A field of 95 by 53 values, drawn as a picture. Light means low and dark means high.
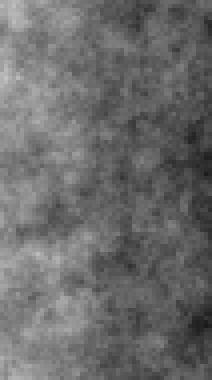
The texture is blotchy. The field climbs toward the right. On average the colour sits 60% of the way up the scale. The values follow a bell shape.
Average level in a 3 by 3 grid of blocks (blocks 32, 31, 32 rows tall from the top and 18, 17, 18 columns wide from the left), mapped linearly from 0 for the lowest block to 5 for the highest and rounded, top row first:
034
135
035
